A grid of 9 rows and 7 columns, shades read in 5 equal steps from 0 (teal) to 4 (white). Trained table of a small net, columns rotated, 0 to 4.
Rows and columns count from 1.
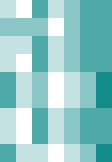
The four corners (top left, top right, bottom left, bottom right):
3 1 1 0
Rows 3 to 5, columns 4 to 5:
3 2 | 3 2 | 4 3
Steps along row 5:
up down up down down down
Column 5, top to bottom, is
2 2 2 2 3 3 2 2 3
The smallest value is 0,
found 3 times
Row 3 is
3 3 1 3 2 1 1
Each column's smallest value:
1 2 1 3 2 1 0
